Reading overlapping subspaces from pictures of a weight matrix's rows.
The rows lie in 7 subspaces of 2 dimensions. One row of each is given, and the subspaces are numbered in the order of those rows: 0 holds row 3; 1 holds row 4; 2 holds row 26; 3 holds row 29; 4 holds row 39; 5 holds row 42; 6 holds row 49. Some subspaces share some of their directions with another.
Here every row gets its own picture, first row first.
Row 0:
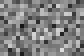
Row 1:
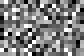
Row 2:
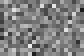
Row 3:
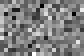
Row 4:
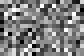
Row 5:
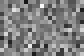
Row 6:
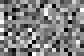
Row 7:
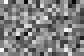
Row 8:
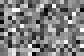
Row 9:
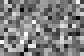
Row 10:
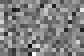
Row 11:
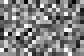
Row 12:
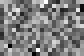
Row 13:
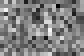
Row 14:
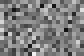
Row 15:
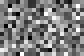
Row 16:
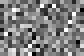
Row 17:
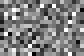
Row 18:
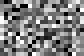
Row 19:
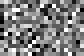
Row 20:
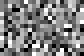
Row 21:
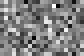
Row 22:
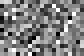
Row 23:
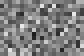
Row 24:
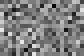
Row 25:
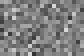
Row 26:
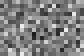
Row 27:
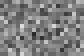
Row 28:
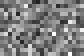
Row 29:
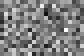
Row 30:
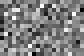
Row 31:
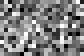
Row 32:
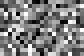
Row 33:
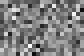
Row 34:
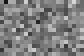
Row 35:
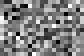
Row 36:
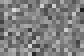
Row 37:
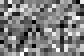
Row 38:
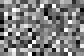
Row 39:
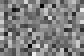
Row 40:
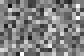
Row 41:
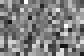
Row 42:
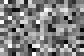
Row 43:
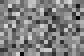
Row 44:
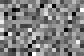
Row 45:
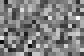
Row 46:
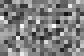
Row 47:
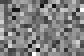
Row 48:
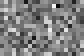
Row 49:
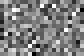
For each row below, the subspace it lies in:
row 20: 4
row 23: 2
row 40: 3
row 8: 5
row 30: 0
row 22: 4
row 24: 1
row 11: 5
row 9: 1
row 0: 2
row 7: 5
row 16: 2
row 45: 1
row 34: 5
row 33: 3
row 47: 6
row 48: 0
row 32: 6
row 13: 0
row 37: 1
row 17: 6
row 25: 4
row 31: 1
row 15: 3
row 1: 5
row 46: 2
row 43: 3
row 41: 4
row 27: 2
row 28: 6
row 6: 3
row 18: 2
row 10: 5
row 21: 0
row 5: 4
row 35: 2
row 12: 6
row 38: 3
